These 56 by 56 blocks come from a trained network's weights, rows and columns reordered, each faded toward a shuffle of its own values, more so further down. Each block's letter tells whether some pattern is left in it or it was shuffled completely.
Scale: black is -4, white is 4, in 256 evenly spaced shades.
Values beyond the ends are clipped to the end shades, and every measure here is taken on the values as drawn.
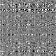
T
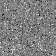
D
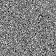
D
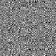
T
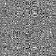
T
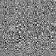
T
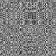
T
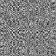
T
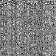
T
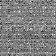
T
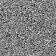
D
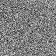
D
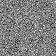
D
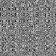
T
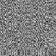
T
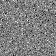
D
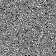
D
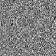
T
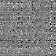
T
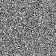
D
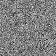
D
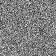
D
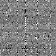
T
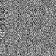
T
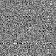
T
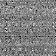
T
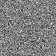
D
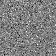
D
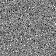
D
